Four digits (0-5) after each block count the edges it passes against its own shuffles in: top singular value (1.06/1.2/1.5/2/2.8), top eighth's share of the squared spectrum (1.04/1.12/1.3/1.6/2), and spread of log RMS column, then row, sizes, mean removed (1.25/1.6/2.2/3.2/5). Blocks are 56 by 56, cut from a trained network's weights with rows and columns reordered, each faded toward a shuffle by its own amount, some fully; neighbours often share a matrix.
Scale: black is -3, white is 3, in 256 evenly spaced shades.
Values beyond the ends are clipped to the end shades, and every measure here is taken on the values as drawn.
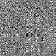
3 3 2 1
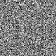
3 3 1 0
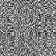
4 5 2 2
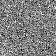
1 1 0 0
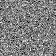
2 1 0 0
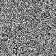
2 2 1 0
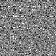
3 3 1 2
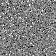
0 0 0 0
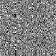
3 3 2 1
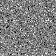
2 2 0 1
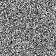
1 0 0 0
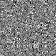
2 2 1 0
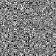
4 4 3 2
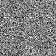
2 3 0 1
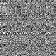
3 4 1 2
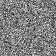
0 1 0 0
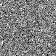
0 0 0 0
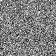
0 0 0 0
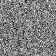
1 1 0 0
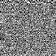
3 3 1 1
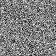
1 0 0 0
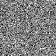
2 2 0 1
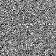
3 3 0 1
